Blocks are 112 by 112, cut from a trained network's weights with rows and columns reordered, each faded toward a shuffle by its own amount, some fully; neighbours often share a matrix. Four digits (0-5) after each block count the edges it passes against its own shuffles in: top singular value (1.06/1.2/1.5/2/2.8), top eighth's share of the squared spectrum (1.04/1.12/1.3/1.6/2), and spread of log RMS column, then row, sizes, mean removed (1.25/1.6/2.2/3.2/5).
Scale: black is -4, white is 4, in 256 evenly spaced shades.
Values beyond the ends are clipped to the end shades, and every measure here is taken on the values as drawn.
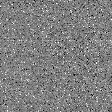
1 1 1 0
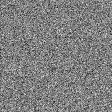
0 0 0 0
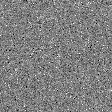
0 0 0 0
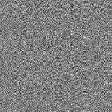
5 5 3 2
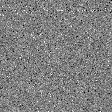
2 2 0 1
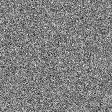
0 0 0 0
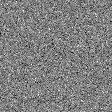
1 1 0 0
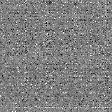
3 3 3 2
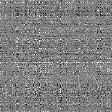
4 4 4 3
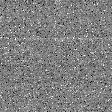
2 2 1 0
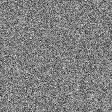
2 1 0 0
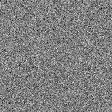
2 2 0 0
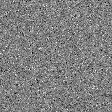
2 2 0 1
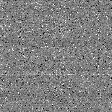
2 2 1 0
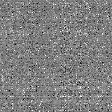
3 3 2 1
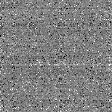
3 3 2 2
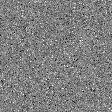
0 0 0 0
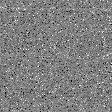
1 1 0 0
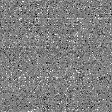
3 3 2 1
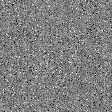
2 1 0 1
